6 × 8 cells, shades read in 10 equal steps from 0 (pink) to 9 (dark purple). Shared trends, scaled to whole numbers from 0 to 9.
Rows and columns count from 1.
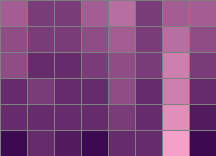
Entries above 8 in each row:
0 0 0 0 0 3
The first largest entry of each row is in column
2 2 2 1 8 1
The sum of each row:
37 40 44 48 50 56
